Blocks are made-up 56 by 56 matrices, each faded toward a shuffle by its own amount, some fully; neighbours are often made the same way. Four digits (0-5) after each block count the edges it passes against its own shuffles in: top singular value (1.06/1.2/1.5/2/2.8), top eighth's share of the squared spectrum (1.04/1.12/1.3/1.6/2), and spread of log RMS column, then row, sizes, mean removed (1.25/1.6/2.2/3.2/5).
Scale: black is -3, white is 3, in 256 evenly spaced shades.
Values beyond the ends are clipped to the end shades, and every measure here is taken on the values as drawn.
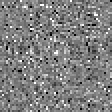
3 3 1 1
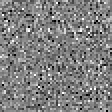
3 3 1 1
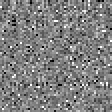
3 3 1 1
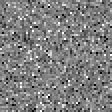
1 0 0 0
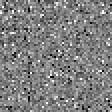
2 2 1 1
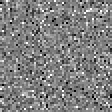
3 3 1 1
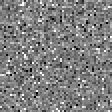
0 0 0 0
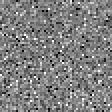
1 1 0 0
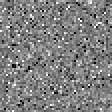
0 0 0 0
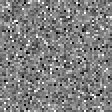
1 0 0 0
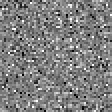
3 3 1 1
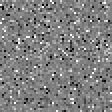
2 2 0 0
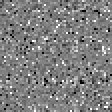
3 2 1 1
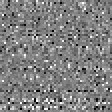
4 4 2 2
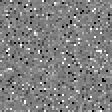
0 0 0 0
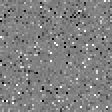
1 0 0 0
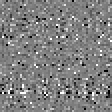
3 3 1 2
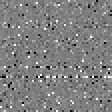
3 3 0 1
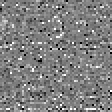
3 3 1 1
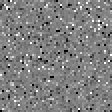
1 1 0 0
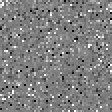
1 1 0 0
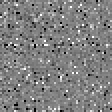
2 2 0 1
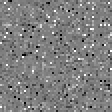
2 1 0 0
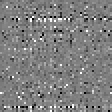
4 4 2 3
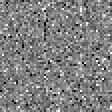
1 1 1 0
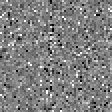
1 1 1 0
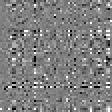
4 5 3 3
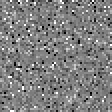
2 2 0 0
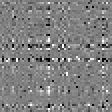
4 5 3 3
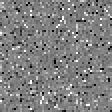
2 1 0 0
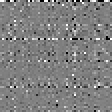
4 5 2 3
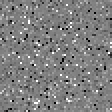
0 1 0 0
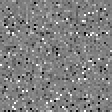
2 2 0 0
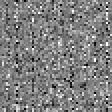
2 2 3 0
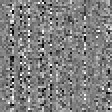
2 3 4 0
